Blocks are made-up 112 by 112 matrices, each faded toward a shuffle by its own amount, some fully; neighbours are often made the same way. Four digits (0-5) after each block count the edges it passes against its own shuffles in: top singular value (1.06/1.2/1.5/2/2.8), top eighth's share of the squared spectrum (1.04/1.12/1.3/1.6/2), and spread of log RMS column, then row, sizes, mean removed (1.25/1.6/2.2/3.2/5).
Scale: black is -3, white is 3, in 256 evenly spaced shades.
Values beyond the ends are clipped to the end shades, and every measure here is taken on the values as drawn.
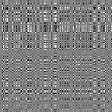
5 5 5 5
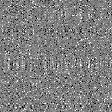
4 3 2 2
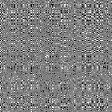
5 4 4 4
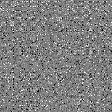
4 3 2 2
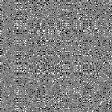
5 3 3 3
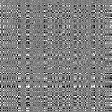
5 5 4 4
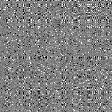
5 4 3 3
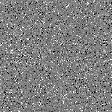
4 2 1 1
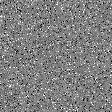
3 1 0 0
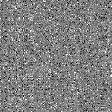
4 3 1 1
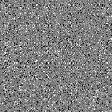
4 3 2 2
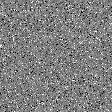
1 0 0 0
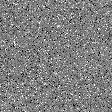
0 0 0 0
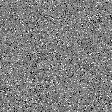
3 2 0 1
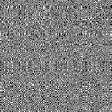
5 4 3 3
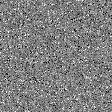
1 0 0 1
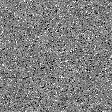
0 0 0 0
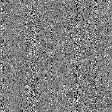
2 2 4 0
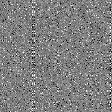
4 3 2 1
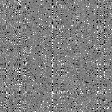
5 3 3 1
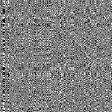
5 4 4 3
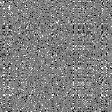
4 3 3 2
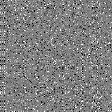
4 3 2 1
